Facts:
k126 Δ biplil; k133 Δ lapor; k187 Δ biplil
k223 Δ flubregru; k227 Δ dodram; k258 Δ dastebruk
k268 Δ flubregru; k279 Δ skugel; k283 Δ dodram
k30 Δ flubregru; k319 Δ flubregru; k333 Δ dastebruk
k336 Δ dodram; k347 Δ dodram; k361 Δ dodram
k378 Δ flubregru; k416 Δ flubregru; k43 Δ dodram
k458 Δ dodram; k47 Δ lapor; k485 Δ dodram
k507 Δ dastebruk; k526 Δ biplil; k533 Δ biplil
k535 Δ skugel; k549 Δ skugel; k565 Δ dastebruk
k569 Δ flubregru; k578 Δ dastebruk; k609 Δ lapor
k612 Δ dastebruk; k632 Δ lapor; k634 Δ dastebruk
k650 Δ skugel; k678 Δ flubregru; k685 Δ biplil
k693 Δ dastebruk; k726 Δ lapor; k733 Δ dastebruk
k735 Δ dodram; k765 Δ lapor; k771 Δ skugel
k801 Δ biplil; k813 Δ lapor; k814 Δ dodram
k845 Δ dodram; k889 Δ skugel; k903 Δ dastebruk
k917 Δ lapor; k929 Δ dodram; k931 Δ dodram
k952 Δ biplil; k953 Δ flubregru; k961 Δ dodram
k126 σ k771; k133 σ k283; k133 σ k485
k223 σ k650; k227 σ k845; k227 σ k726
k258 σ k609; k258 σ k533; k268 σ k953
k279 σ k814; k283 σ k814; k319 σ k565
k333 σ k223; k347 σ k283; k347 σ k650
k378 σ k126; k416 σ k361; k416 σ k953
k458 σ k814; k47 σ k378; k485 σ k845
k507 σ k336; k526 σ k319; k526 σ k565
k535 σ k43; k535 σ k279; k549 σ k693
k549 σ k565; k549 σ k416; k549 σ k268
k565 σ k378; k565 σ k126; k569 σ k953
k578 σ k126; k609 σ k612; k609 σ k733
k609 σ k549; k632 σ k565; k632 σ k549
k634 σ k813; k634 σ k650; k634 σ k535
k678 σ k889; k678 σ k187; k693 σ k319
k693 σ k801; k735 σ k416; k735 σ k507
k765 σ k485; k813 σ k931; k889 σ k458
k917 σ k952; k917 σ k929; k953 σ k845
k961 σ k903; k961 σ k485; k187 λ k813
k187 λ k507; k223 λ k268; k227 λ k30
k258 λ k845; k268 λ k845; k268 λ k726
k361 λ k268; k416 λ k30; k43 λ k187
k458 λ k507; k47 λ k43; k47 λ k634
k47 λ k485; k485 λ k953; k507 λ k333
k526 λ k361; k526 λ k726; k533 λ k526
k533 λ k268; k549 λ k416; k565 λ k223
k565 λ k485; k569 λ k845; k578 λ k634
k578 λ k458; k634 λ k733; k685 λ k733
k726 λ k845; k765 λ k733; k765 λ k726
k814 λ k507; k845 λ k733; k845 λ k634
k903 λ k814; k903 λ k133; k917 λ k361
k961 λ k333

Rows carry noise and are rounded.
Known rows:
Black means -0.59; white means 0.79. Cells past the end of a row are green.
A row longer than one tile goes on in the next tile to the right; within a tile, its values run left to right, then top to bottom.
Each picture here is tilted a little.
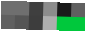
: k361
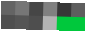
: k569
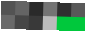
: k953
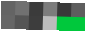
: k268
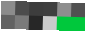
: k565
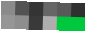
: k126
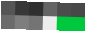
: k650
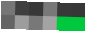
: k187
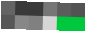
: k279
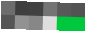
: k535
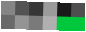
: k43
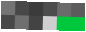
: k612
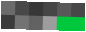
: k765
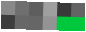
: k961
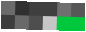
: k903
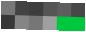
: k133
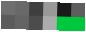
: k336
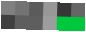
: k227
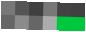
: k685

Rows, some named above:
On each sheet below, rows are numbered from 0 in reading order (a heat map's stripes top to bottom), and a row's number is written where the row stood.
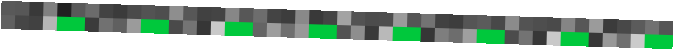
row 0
k845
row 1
k765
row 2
k693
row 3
k952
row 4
k578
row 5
k133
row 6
k693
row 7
k333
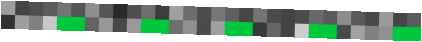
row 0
k634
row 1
k47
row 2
k526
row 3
k507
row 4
k678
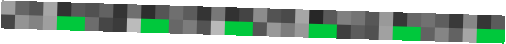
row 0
k347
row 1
k953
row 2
k533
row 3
k458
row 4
k227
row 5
k30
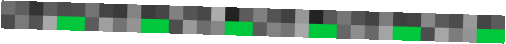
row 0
k609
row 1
k952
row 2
k929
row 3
k283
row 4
k685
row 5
k678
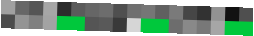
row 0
k347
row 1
k549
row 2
k814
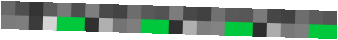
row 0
k771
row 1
k917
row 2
k917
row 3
k917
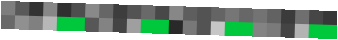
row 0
k223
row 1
k632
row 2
k258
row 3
k801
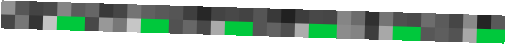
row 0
k693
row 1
k889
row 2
k726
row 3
k726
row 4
k378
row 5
k485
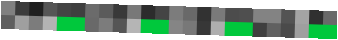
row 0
k813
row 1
k533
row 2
k319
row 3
k735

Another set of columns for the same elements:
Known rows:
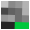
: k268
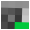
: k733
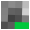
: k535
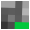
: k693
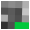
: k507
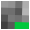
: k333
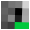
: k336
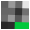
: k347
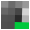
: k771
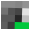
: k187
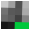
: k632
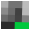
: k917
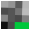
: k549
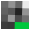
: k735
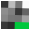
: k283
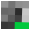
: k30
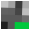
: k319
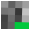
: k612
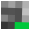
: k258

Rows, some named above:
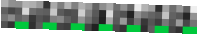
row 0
k569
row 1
k126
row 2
k634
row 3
k726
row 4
k735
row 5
k126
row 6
k735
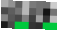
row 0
k549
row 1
k361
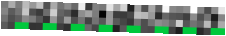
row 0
k889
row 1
k526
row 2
k735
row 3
k814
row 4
k565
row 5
k458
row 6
k485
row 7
k845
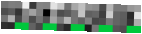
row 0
k227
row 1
k814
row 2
k953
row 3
k578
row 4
k903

